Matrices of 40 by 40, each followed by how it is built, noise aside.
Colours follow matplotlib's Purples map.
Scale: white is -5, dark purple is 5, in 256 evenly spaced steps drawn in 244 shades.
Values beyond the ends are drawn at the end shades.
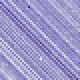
Toeplitz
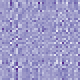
low rank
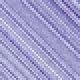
Toeplitz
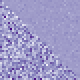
lower triangular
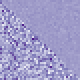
lower triangular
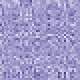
low rank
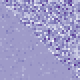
upper triangular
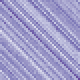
Toeplitz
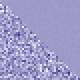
lower triangular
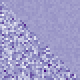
lower triangular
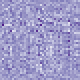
low rank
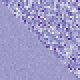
upper triangular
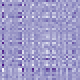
low rank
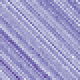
Toeplitz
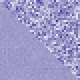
upper triangular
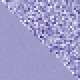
upper triangular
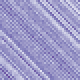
Toeplitz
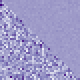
lower triangular
